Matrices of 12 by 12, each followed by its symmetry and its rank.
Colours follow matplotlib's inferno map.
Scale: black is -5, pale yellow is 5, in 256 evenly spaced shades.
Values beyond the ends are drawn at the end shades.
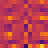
neither, rank two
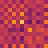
symmetric, rank two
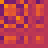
symmetric, rank two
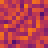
symmetric, full rank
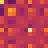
symmetric, rank two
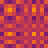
symmetric, rank one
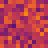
antisymmetric, full rank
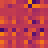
neither, rank two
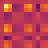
symmetric, rank one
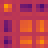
symmetric, rank one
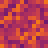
symmetric, full rank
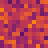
antisymmetric, full rank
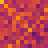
symmetric, full rank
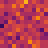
antisymmetric, full rank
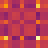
symmetric, rank one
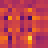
neither, rank two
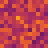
symmetric, full rank
